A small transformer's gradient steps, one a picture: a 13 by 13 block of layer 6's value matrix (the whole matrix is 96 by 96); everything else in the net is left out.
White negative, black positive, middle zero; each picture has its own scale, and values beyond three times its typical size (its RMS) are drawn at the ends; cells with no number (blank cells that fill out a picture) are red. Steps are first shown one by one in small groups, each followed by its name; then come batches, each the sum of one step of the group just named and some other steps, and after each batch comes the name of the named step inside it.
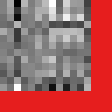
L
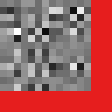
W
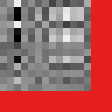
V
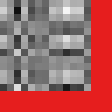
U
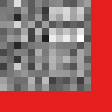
V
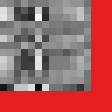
U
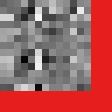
W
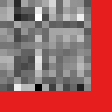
L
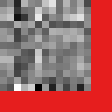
L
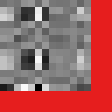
W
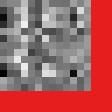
W
